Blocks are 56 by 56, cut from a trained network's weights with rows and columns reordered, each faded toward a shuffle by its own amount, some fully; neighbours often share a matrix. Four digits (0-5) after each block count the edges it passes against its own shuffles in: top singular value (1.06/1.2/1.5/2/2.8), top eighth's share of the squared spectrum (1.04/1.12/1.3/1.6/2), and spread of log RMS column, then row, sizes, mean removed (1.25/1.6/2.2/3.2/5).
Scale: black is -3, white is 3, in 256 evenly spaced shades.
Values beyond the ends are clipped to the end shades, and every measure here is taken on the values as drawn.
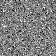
1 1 0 0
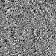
3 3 1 2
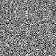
3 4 2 2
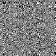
3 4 2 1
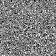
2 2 0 1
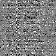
3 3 3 1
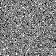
0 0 0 0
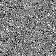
1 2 0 0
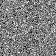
0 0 0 0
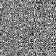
3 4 2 2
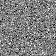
0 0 0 0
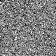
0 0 0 0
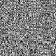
3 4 1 2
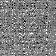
2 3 2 0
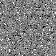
0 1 0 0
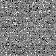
2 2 1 0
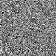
3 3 0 2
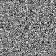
2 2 0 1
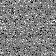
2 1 0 0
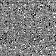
1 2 1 0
